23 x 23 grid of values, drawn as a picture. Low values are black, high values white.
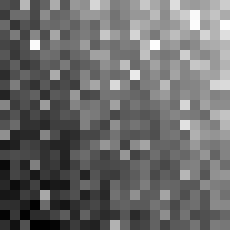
The grain is fine, like static. The ninth with the lowest average is the bottom left. The top right is the ninth with the highest average. Overall the values sit about 40% of the way up the scale. The field climbs toward the top right.
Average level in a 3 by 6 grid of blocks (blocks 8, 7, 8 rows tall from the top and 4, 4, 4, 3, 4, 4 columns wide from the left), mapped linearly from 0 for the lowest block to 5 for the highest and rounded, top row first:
223445
113234
001223
